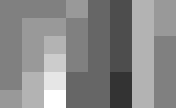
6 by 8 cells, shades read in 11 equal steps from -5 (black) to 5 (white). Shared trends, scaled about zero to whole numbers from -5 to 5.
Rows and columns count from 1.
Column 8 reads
1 1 0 0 0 0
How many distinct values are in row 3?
5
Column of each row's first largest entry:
7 7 3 3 3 3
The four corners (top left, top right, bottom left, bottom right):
0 1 1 0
